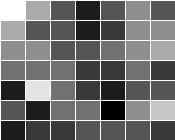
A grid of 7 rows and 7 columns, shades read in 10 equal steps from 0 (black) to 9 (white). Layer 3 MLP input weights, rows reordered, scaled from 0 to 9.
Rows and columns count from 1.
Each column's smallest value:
1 1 2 1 0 3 2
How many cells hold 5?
7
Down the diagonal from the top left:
9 3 3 2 1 5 2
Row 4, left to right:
4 4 4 2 2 4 2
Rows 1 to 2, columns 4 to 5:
1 3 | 1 2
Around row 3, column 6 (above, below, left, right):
5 4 4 6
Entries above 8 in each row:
1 0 0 0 0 0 0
